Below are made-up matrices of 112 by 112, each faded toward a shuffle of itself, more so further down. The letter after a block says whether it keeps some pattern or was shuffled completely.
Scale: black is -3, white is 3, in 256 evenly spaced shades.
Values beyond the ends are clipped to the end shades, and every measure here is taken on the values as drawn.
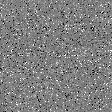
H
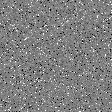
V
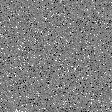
V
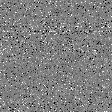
H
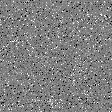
H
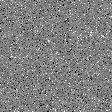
V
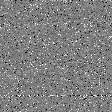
H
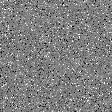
V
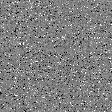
H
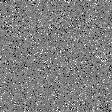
H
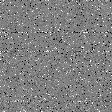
H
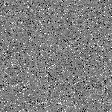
H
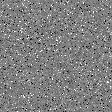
V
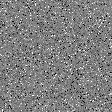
V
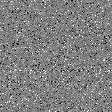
H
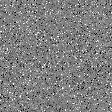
H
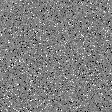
V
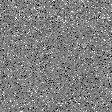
H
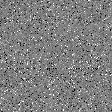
H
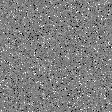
V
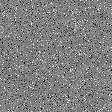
V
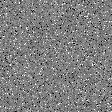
V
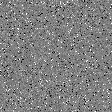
V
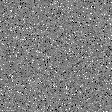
V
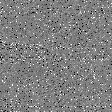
H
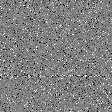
H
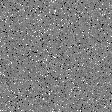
V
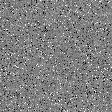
V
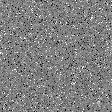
V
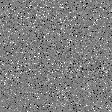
H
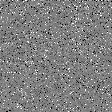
H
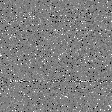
H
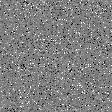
H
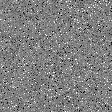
V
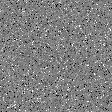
V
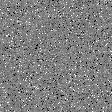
V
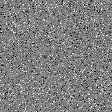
H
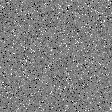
V
